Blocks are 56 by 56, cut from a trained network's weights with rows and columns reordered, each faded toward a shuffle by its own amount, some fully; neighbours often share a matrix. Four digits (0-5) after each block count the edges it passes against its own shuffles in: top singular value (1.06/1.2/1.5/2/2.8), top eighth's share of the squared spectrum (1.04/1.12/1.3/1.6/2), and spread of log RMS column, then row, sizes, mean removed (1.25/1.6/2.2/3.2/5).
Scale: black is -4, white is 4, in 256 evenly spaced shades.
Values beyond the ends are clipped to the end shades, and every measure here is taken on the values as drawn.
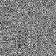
3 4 2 2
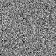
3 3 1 0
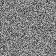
0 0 0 0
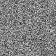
2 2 0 0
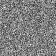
0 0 0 0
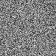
2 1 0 0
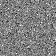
0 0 0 0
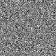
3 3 1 2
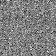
0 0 0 0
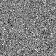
0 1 0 0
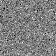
0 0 0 0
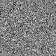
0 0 0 0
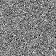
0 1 0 0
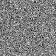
2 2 0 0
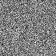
0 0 0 0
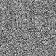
2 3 0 0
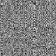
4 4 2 1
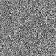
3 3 1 0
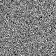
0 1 0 0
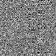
3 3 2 1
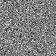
1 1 0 0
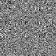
3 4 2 1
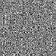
3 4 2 1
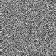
3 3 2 0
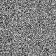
2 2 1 0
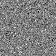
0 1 0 0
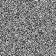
0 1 0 0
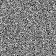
0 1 0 0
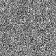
3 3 1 0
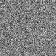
3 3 0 0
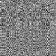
4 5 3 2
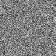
2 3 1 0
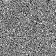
1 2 0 1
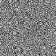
3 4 2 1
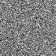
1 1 0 0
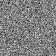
2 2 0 0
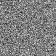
1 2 0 0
